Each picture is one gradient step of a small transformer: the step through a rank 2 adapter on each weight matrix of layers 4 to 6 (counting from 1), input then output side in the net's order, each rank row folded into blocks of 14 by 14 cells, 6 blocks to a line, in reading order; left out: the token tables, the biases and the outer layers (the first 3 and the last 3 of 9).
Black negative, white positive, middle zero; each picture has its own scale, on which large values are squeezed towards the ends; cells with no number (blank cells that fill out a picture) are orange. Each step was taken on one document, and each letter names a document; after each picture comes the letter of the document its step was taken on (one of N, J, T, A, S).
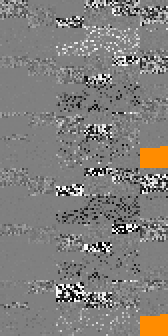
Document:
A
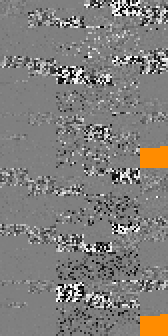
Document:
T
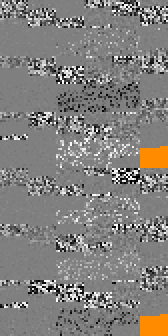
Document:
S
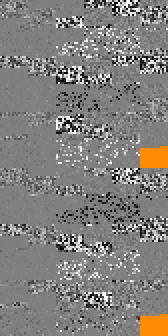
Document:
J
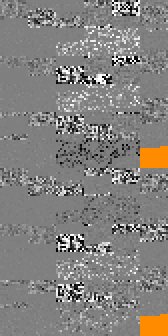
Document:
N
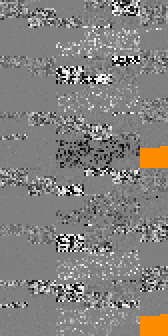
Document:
N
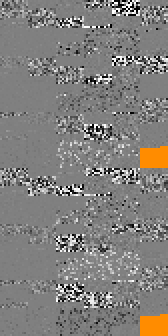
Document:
S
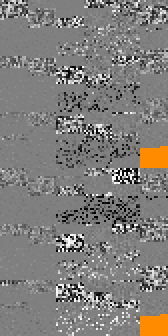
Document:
A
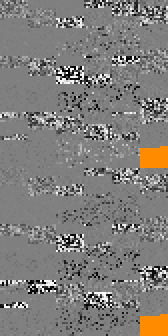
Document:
A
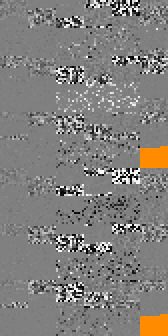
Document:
T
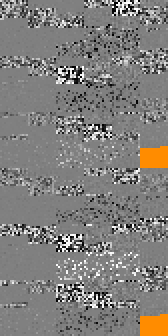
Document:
A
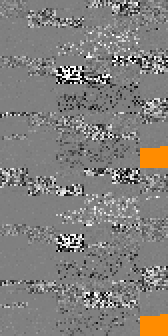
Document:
A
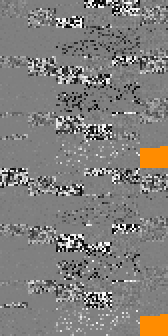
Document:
J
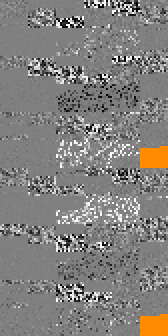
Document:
S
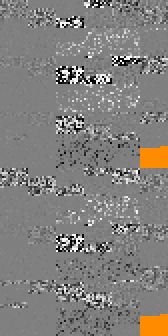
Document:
T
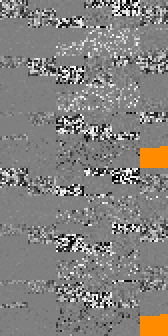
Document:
N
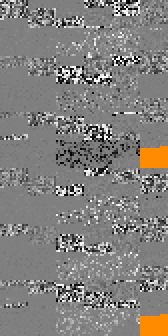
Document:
N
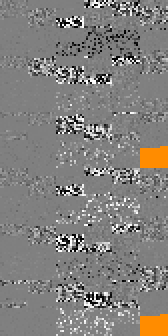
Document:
T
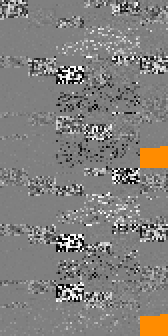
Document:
J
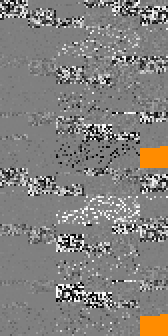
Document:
J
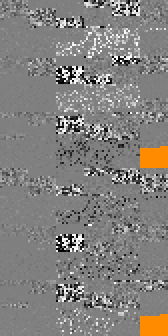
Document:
T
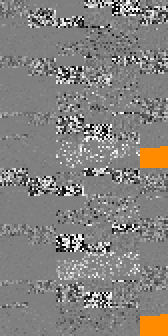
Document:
A
